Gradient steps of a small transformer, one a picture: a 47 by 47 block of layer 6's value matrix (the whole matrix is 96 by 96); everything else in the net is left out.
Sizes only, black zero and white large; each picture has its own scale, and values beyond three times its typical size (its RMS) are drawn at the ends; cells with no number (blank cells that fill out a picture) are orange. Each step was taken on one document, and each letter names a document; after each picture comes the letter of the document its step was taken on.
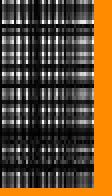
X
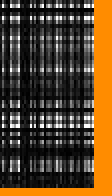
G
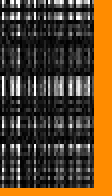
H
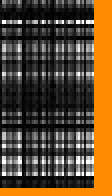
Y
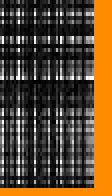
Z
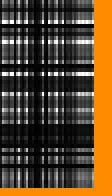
X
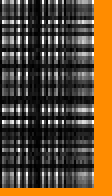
X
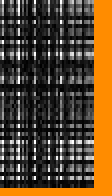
Z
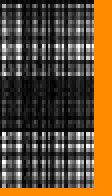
Y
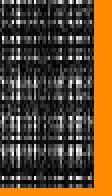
H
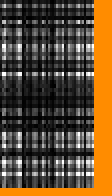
Y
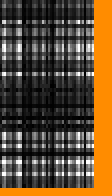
Y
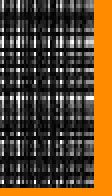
Z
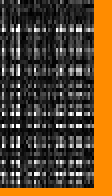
H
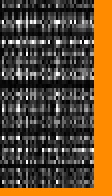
X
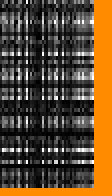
X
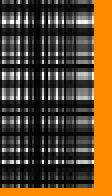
X
